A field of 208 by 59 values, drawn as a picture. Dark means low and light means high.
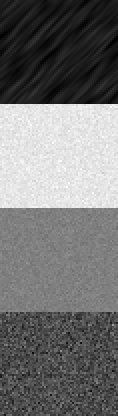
The table splits into 4 rows of 1 panel. Panel 1,1: very low, slanting up to the right, faint in contrast. Panel 2,1: very high, fine-grained, faint in contrast. Panel 3,1: middling, fine-grained, faint in contrast. Panel 4,1: low, fine-grained.
